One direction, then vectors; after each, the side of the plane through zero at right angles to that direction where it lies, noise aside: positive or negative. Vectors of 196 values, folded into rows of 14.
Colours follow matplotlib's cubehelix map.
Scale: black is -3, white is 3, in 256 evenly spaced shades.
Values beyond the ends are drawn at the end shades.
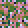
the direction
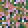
negative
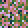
negative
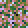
positive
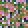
negative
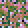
positive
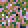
negative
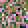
negative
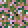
positive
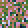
negative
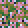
positive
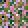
negative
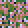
positive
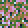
negative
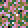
negative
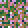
positive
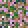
positive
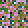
negative
